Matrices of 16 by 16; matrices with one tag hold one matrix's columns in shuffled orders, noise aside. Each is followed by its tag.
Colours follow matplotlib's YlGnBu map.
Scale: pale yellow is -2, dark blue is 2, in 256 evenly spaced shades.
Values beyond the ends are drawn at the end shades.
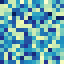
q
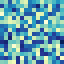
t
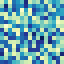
t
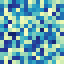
t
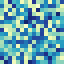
q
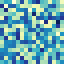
q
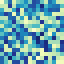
t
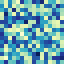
q
